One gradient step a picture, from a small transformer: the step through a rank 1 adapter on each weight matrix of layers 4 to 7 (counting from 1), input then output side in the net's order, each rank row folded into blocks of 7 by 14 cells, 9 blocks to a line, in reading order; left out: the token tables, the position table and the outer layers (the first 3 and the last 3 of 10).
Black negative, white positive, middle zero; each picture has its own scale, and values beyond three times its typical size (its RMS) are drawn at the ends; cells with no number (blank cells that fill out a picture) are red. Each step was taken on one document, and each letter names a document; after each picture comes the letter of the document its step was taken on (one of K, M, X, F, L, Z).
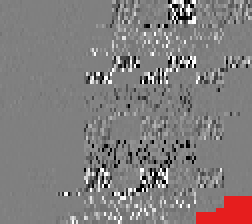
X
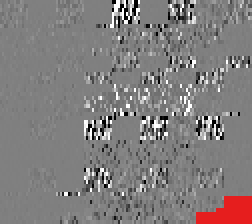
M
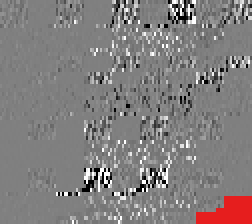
X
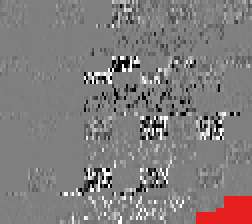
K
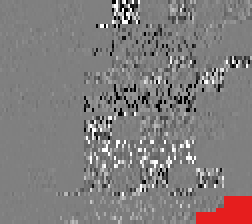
M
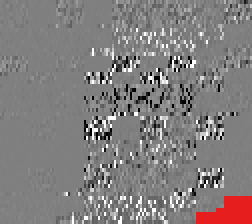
K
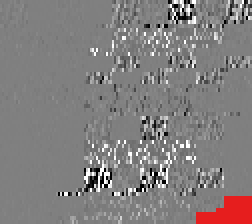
X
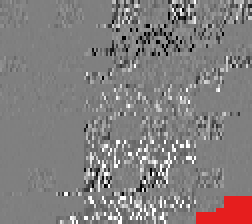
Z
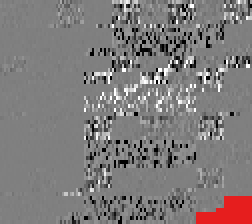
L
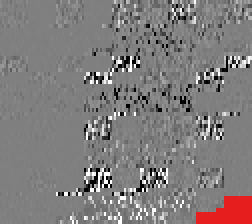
Z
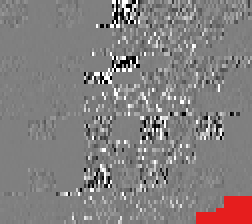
K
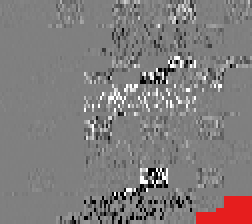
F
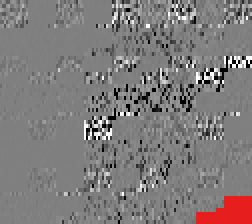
Z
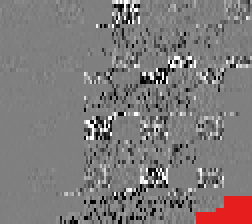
F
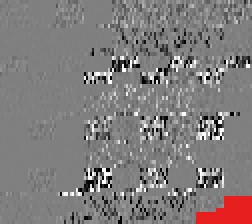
L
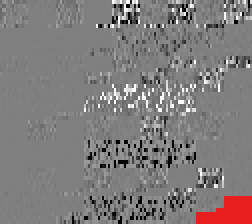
L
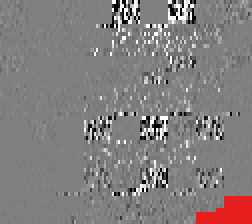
M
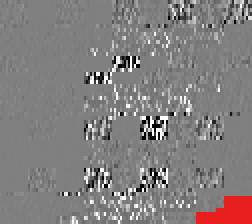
X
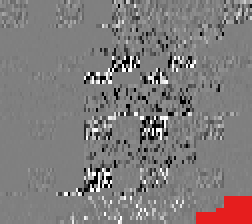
Z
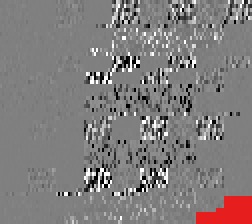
X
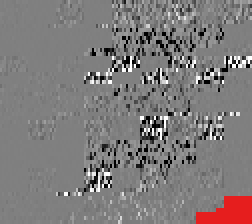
Z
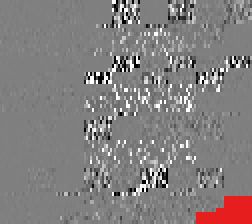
M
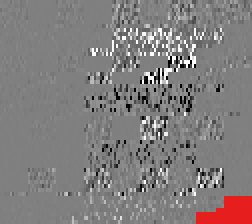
X
